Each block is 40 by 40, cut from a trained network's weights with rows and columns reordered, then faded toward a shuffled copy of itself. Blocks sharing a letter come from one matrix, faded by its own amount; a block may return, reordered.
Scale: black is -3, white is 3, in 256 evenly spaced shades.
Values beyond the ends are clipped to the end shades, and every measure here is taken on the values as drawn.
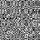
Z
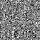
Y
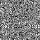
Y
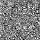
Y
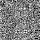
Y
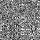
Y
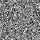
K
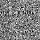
Y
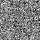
K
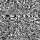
Y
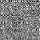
Z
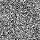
K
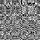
Z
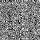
Y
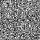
Y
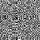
Z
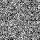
K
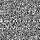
Y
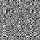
Z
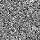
K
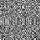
Z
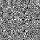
Z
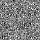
Y
